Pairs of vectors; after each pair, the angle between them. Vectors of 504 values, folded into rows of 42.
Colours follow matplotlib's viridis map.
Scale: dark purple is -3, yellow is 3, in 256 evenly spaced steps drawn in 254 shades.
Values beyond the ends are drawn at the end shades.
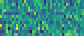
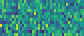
nearly parallel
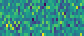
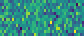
orthogonal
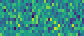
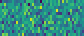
orthogonal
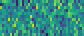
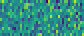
orthogonal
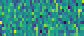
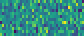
nearly opposite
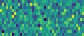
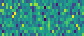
nearly parallel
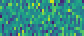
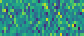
orthogonal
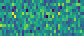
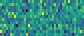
partly aligned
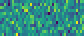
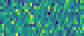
nearly parallel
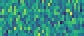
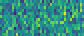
nearly opposite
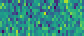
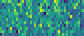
nearly opposite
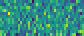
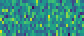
partly aligned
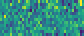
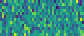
partly opposed
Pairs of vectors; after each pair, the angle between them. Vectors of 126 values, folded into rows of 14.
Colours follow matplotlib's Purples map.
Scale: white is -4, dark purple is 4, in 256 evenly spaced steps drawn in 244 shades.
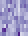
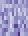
partly aligned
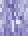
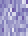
orthogonal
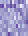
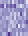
nearly parallel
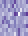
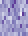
partly aligned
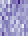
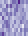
nearly parallel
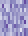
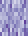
partly aligned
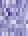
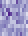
nearly parallel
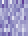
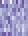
nearly parallel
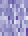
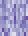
partly opposed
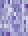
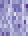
nearly parallel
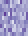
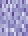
orthogonal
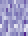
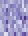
partly aligned
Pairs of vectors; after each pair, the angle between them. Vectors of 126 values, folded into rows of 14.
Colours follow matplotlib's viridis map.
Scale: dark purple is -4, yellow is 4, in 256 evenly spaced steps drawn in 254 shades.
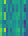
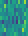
orthogonal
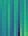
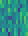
partly aligned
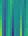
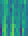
nearly opposite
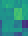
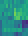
nearly parallel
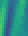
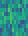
orthogonal
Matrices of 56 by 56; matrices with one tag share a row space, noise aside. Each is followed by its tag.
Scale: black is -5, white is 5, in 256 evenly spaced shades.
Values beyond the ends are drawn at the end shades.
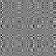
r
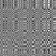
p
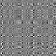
r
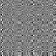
r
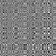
p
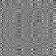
r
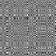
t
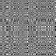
t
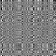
r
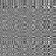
p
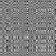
t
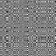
t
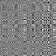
p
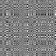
t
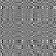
r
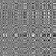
p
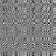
p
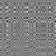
t
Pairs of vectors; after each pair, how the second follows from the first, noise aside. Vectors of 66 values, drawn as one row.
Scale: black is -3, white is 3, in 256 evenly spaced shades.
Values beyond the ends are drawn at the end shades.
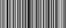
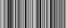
shuffled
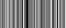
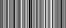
shuffled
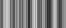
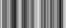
wrapped around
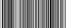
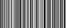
shuffled
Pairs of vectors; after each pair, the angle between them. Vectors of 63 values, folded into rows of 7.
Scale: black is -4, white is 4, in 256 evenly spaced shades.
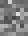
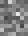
nearly parallel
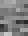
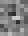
partly aligned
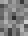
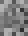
partly opposed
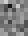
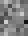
partly aligned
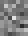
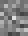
nearly parallel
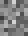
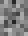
nearly opposite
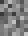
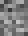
partly opposed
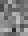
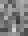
nearly opposite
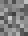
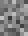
nearly opposite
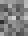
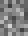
partly opposed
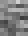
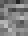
nearly opposite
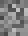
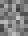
orthogonal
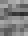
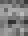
partly opposed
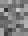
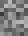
partly aligned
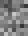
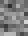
partly aligned
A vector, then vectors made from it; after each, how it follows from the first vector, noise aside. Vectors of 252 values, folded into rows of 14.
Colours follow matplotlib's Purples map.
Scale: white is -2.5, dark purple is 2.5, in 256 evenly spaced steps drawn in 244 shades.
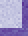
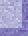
shrunk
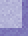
shrunk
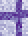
wrapped around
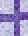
wrapped around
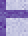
wrapped around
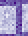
wrapped around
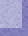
shrunk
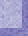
shrunk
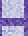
wrapped around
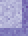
shrunk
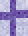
wrapped around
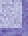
shrunk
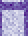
wrapped around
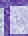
wrapped around
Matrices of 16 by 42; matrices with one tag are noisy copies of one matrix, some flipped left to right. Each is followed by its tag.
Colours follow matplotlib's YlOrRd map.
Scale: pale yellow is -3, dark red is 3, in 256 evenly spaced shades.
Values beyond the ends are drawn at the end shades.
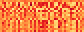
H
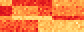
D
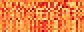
H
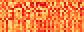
H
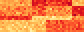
D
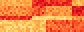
D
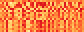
H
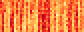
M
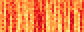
M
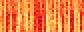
M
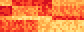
D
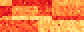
D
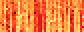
M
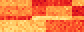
D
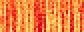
M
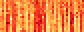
M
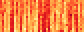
M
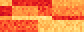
D
